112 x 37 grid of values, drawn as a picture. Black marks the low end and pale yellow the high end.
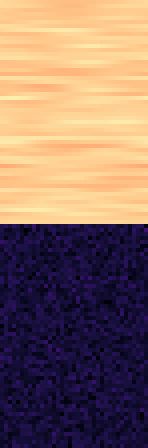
The table splits into 2 rows of 1 panel. Panel 1,1: very high, streaked across, faint in contrast. Panel 2,1: very low, fine-grained, faint in contrast.
